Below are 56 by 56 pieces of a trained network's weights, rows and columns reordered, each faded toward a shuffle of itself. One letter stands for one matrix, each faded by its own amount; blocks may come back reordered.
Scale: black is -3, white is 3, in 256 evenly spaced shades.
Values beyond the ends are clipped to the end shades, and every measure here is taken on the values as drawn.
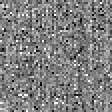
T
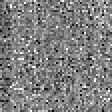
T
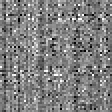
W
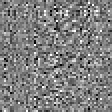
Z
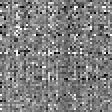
W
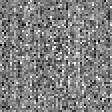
T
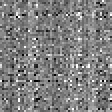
W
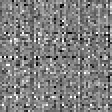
W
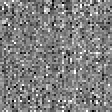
T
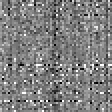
W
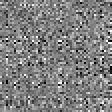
Z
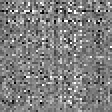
W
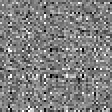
Z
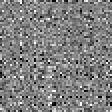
Z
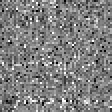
T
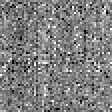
T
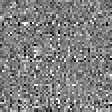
Z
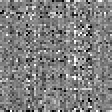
W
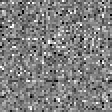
T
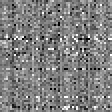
W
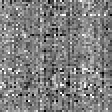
W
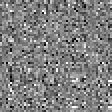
Z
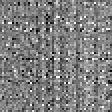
W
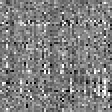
W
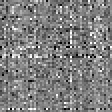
W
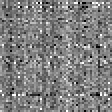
W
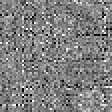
Z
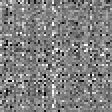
W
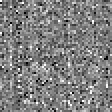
T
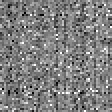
T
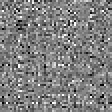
Z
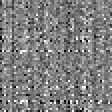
W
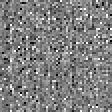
T
